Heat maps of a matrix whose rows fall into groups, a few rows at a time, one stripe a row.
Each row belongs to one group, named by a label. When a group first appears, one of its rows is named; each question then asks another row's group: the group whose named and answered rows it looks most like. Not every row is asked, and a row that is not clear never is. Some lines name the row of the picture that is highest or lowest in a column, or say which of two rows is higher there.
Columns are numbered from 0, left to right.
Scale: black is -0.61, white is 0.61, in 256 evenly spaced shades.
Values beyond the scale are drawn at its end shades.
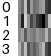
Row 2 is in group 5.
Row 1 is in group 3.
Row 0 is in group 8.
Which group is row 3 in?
8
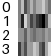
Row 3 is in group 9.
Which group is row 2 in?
5
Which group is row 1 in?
3
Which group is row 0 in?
5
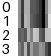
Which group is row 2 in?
9
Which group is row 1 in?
3
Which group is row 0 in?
3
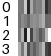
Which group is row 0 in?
8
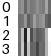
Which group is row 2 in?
9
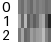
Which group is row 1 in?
8
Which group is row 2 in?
5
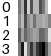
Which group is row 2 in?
9
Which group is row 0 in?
9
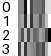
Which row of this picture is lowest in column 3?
2
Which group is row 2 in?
8
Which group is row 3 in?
9
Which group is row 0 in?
9
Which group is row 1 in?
9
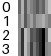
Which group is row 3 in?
3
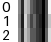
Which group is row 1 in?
3
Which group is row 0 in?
3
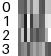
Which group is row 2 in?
9
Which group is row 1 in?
9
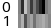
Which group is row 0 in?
3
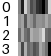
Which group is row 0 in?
3
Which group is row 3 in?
8
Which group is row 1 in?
5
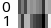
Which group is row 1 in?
3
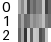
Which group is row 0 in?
8
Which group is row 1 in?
5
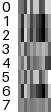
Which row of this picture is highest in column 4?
3
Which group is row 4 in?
8
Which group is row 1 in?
3
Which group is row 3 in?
5
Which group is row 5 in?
9
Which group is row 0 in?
9
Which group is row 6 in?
3
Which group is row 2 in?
3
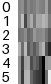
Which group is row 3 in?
8
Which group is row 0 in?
5
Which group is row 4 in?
3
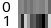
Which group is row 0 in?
5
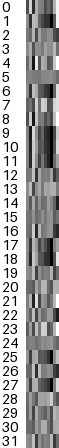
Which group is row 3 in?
5
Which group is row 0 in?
9
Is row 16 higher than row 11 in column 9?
No
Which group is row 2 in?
8
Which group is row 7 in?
9
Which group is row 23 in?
9
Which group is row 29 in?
9
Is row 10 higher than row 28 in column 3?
Yes
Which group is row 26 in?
8
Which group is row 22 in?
8
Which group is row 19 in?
8
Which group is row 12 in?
8
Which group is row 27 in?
3
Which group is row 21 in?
9
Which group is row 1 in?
3
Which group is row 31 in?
8
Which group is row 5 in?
5
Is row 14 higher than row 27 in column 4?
Yes
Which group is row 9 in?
3
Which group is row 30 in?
9
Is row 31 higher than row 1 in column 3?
No
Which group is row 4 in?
9
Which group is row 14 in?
8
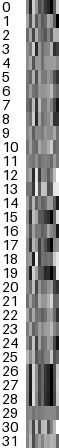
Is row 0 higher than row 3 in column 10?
Yes
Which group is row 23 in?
5
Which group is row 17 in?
3
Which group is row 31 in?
5
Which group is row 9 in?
5
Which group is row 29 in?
5
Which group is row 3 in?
8
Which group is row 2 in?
9
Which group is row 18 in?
9
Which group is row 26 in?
3
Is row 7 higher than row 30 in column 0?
No
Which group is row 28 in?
3
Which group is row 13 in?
9
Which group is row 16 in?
8
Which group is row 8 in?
8
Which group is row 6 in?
5
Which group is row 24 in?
8
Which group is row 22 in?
8
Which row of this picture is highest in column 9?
13
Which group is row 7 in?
8
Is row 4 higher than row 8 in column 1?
Yes
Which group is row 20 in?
8
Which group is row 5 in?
8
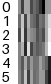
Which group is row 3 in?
9
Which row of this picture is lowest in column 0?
2
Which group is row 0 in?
3
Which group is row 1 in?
9
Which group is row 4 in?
8
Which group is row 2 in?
9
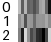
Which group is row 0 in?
8
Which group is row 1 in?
5
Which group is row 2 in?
3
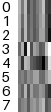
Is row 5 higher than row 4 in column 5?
Yes
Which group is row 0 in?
8
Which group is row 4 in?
3
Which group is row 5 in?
9
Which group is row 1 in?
8
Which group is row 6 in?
8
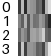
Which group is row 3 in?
9
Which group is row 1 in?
8
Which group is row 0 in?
9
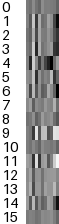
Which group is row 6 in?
8
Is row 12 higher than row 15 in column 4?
Yes
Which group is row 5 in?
8
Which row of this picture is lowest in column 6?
4
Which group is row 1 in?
8
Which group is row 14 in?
8
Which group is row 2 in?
8
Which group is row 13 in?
5
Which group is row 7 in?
5
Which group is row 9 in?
9
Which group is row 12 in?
5
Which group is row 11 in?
9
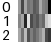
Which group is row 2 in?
8
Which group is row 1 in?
9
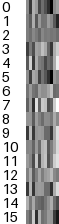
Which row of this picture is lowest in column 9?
15
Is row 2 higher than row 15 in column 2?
No
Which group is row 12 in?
5
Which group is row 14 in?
8
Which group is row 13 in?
9
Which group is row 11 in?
9
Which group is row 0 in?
3
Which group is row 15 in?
8
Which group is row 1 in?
8
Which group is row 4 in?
9
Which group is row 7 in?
9
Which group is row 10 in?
9
